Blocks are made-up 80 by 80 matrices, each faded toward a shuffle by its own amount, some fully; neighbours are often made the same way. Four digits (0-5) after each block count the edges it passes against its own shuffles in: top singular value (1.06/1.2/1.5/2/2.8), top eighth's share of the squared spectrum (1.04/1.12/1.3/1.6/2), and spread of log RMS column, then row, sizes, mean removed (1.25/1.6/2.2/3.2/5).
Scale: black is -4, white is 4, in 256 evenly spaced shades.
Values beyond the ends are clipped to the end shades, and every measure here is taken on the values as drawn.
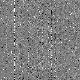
3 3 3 0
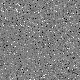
1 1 0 0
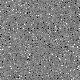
3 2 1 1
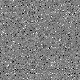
3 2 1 1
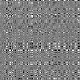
5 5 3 4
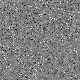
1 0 0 0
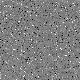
2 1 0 0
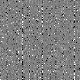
4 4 3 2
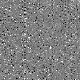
3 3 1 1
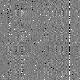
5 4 2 0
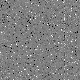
2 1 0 0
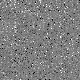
2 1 0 0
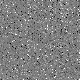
3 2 1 0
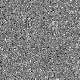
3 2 1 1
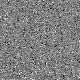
0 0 0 0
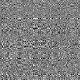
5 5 2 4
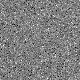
1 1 0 0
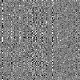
4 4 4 2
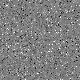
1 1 0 0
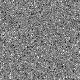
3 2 1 0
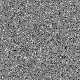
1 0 0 0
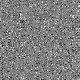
3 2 0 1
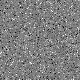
2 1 0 0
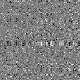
4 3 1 2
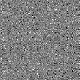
4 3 2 1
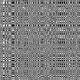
5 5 4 4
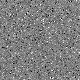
1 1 0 0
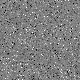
0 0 0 0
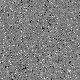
2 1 0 0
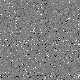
1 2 1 1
